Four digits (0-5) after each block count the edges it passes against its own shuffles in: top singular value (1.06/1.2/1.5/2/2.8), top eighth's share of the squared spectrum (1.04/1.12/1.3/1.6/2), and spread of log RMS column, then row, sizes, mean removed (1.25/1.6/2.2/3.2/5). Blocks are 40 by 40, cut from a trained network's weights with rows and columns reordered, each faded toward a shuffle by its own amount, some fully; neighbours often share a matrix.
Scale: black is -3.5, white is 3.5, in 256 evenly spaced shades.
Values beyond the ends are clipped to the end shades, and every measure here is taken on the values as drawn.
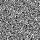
0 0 0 0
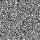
0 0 0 0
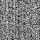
2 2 0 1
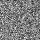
0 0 0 0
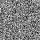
1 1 0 0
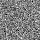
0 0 0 0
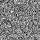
2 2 0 0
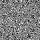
0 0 0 0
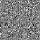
3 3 2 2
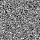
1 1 0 0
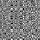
4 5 2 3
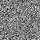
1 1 0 0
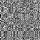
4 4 2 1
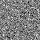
0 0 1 0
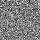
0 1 0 0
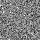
0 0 0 0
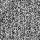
2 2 0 0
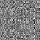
3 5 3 2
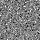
0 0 0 0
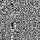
3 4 2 2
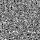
1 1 0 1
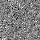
1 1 0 0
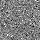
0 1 0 0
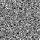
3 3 0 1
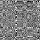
4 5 2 2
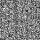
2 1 0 0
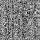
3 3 0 1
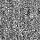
2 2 0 0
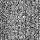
3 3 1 1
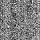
2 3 0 0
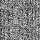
3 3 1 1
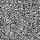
1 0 0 0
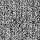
2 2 0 0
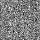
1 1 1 1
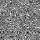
3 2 1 1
